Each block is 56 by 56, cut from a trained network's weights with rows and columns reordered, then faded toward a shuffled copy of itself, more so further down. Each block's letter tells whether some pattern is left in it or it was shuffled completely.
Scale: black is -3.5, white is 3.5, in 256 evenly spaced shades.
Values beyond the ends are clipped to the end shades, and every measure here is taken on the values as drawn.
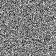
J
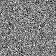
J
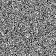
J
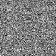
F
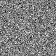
J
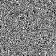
F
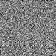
F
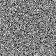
J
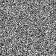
J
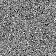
J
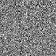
F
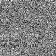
F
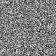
F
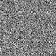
F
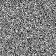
J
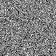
J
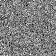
J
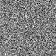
F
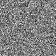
F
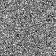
F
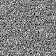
F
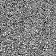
F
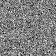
J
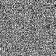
F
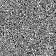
J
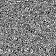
F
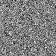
J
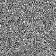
F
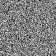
J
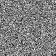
J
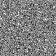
F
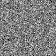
F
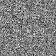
F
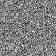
F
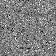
J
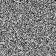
J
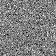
J
